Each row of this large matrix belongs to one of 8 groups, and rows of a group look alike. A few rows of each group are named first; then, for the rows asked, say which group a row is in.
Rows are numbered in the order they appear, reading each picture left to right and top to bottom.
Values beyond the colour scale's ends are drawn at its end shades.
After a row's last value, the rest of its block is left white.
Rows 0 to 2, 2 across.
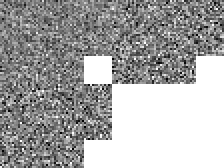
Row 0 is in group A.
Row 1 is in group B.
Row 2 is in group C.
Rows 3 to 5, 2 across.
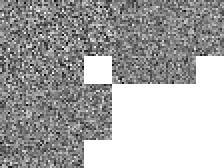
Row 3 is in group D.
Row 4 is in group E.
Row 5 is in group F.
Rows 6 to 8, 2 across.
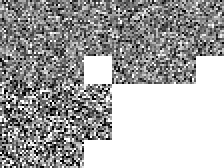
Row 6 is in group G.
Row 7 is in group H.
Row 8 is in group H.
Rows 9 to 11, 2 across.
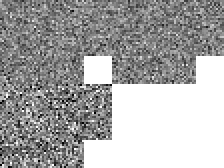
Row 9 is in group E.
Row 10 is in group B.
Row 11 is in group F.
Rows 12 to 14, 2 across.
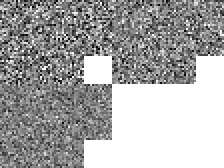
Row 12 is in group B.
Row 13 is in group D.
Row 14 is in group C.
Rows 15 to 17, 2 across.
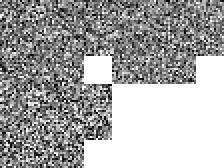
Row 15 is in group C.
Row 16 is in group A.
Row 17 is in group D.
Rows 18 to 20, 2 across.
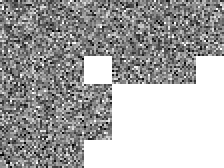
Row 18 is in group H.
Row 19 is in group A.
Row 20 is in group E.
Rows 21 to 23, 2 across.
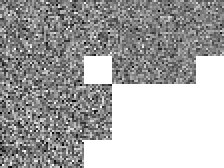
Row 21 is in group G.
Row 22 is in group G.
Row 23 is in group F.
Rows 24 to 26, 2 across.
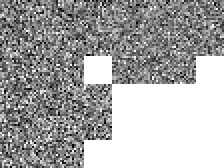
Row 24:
C
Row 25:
B
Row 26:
H
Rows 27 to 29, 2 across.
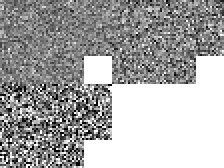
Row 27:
H
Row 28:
D
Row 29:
A
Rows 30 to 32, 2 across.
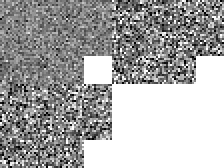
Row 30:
F
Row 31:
H
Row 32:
E
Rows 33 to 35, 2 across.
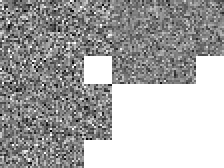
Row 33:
H
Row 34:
D
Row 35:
A
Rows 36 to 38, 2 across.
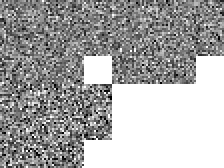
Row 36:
G
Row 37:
D
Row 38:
D
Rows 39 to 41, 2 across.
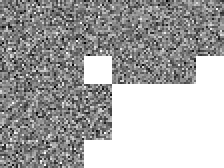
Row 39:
C
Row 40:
D
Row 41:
B
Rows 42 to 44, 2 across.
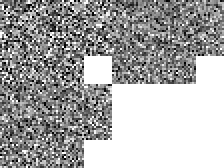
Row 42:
H
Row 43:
A
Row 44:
A
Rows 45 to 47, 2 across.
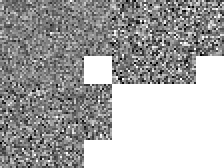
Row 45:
H
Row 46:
E
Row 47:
C
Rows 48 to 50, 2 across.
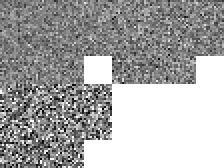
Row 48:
A
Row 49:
F
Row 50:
B
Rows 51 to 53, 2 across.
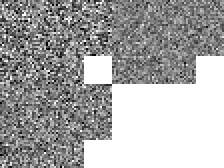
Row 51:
G
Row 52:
B
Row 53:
F
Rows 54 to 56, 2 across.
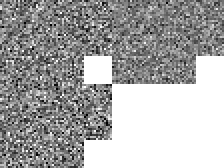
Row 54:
B
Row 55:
B
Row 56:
D
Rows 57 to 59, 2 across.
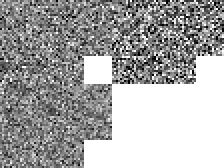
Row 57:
F
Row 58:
B
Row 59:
H
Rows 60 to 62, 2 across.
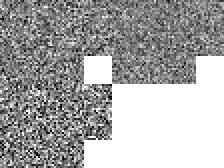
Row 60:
E
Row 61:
A
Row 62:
D
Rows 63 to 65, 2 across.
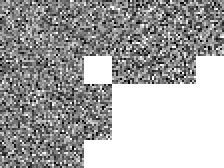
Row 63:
F
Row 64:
B
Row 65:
C
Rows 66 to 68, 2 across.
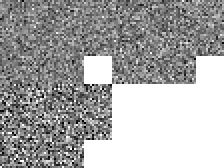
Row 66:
E
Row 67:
H
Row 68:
C
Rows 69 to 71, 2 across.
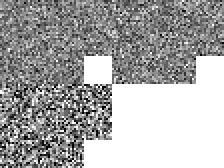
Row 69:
D
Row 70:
H
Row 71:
B
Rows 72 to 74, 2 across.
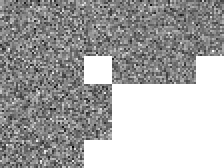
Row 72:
D
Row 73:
C
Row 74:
B
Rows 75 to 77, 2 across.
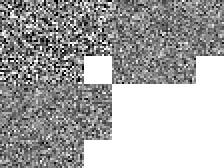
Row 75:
A
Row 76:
H
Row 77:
B
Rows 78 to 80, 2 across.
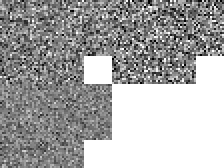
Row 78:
E
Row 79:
C
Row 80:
F
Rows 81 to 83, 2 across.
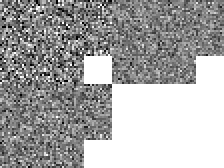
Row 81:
C
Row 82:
G
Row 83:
C
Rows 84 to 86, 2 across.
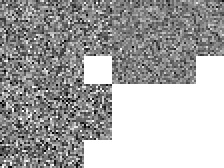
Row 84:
G
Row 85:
D
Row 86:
F
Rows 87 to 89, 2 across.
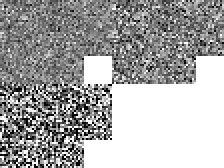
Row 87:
H
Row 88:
H
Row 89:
A
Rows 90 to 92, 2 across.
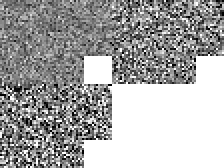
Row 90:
H
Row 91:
D
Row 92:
A
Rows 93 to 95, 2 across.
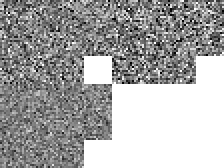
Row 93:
H
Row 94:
G
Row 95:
D
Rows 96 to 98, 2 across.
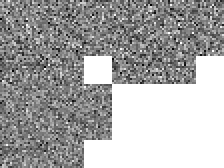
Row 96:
F
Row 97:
C
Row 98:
F
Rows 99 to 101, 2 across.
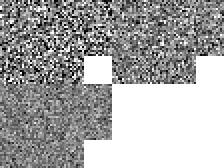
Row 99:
D
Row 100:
E
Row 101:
G
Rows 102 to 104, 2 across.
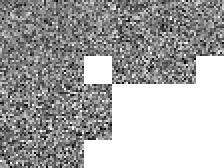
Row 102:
A
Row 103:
H
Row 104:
E
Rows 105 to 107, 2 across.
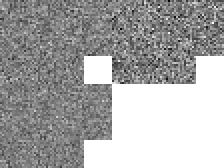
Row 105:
E
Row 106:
F
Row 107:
E
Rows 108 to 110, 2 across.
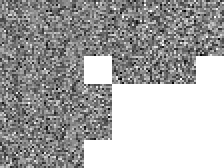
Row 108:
G
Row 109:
E
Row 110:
G
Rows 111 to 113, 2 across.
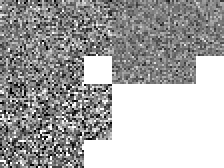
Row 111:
D
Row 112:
A
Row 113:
E
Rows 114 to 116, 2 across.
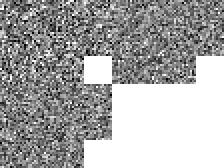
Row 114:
H
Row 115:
B
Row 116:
G
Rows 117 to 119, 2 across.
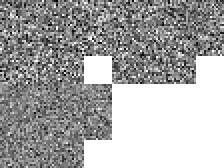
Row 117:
A
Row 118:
C
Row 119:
D
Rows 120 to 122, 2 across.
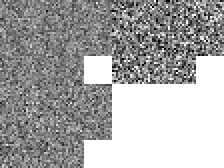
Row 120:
G
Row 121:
A
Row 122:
F
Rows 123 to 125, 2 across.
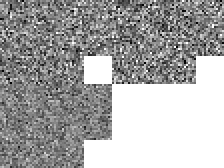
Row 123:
E
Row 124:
H
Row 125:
G
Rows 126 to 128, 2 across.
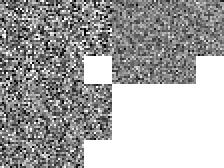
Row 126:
G
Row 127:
A
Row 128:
G
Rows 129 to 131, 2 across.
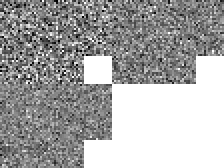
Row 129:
A
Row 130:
C
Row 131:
F
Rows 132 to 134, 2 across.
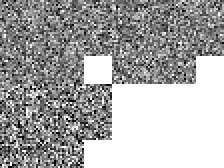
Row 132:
G
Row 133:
H
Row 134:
F
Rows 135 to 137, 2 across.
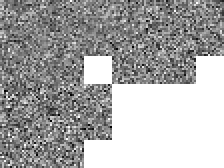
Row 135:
H
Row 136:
D
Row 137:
H
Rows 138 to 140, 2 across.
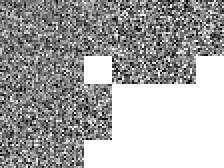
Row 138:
A
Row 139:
G
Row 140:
A
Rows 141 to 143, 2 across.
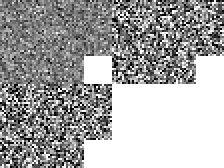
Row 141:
C
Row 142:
G
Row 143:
G
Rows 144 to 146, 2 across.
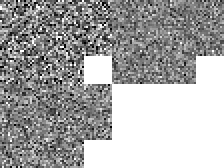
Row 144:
B
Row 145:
C
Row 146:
H
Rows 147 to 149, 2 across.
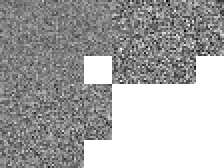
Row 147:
A
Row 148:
D
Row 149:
D
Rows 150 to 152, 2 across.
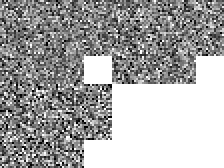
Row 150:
G
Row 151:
G
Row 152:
C
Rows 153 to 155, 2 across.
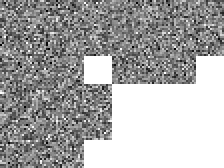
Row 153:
G
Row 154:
D
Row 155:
B
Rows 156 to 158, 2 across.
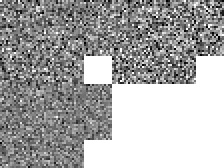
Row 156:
C
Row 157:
D
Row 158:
C
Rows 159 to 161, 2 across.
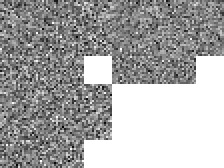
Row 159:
A
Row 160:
D
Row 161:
B
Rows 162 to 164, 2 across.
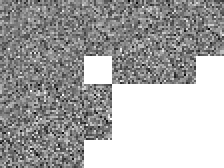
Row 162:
D
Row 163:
D
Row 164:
D
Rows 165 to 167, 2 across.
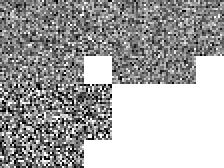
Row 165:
A
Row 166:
E
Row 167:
C
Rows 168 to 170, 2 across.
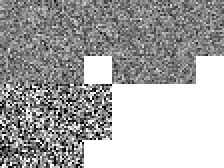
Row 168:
D
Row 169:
G
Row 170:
F
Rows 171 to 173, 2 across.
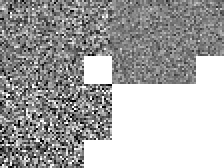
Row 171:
E
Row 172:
D
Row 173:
F
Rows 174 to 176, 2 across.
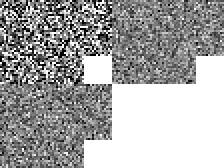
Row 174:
G
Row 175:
G
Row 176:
C
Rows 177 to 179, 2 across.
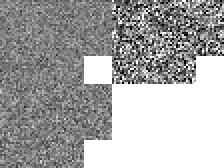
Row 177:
F
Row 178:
H
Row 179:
B
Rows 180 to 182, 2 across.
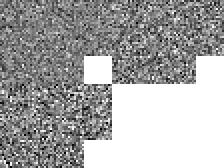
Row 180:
C
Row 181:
B
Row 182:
E
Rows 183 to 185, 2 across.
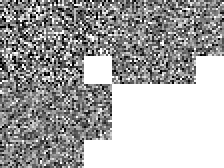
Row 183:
C
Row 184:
E
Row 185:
B
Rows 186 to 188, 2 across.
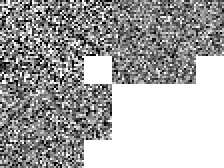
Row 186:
F
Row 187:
G
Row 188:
B
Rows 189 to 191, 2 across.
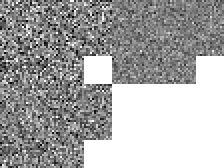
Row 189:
F
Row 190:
C
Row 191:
F
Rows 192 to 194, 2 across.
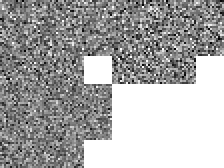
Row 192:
E
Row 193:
D
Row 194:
G
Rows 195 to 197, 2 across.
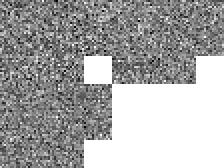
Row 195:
A
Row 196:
F
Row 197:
C
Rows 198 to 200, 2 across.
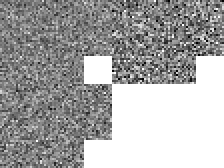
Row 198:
A
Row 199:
A
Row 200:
B
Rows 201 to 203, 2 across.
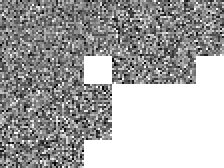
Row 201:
C
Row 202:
G
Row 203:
B
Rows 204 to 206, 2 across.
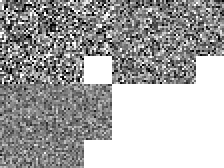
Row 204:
H
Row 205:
D
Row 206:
A
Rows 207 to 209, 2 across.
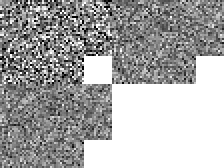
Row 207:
D
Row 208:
H
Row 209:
H
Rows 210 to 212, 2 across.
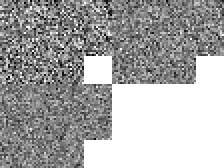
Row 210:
D
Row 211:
D
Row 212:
G
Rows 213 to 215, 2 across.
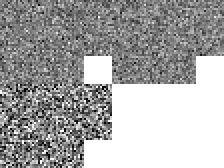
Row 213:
C
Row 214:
E
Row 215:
B
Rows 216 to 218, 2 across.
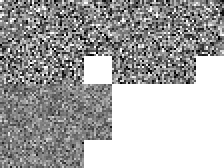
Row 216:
D
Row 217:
D
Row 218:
H
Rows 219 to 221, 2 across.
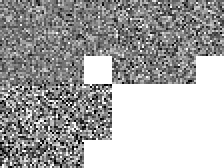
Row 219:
C
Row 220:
G
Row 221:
F
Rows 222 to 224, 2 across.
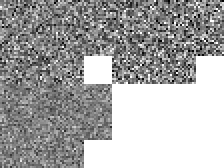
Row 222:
B
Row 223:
A
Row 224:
H
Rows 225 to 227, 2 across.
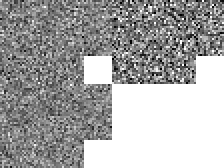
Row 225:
E
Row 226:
C
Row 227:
H
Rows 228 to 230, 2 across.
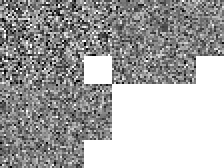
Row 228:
G
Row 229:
H
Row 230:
F
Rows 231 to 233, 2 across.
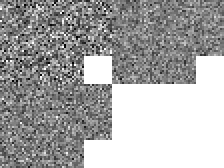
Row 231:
B
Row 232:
E
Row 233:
C
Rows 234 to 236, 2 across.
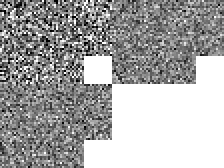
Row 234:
A
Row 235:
E
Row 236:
C
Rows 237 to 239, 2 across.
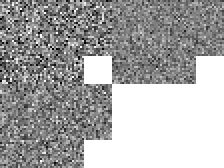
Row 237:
F
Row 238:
F
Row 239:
B
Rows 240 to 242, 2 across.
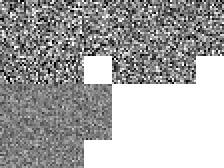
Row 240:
E
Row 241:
C
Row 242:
A
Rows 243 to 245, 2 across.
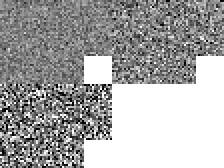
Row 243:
D
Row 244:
A
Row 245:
C
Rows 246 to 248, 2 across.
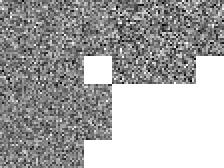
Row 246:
E
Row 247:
H
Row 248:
A
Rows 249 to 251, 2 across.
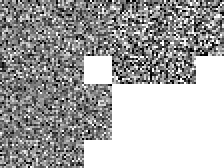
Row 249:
C
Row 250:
E
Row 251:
A
